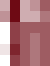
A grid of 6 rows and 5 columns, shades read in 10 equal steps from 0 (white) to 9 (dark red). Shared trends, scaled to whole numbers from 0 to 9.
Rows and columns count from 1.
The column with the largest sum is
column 2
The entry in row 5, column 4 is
5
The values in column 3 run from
3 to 6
